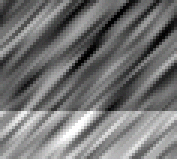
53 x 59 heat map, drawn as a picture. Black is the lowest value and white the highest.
The bottom part is higher, past a seam about 70% of the way down. Streaks slant up to the right. The values follow a bell shape.
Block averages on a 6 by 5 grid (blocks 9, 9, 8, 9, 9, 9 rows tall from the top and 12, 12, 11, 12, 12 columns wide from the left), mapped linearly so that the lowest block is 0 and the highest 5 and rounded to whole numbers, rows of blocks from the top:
12101
21011
12012
12201
43434
45454
